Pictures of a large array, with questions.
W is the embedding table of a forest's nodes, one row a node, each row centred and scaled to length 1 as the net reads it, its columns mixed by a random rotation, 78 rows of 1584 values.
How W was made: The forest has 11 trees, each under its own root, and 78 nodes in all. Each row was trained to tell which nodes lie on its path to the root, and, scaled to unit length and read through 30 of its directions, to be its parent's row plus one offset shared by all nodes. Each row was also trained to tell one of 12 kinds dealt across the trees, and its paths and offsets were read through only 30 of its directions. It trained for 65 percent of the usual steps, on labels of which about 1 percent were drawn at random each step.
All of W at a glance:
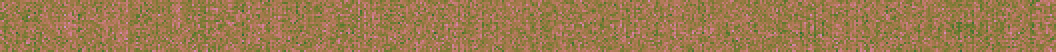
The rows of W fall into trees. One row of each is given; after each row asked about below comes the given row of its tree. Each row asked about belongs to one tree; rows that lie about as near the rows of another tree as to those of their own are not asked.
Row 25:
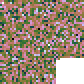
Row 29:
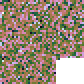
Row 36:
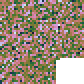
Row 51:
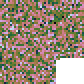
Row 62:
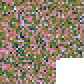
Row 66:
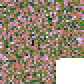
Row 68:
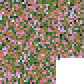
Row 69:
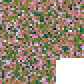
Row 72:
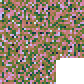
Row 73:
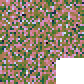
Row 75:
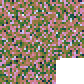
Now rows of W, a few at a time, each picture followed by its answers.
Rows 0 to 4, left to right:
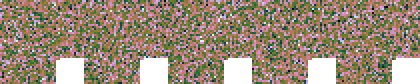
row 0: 69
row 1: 73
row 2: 75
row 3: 51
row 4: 75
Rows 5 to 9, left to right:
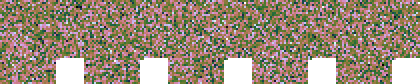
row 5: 36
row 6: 75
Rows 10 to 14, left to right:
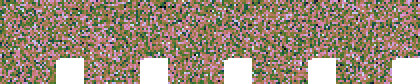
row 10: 69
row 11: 36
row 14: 73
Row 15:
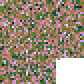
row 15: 36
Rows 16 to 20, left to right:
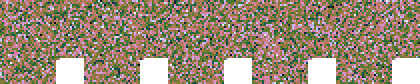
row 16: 73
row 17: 75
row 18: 25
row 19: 36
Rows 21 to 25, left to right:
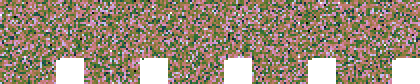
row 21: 25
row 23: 68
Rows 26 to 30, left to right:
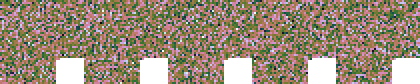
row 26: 62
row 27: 75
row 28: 68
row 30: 36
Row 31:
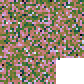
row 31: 68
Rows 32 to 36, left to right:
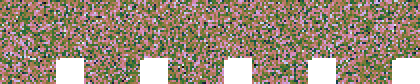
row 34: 73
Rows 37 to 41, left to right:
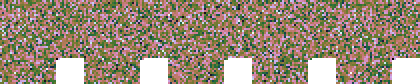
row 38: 75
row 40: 62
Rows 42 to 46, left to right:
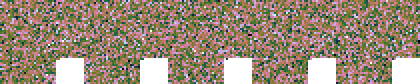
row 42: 25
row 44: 68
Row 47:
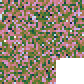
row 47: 36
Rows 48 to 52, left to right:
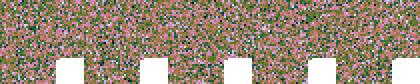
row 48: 25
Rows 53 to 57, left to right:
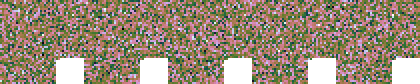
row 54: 25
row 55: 25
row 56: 36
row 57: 75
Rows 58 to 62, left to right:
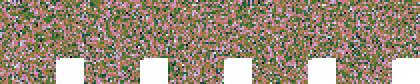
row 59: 69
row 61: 25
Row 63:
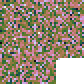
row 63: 69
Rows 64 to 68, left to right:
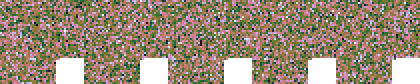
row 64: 36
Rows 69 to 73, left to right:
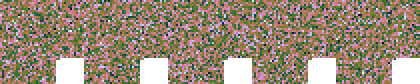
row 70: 66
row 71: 75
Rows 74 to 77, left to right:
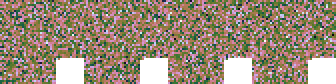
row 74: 68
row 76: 68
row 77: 68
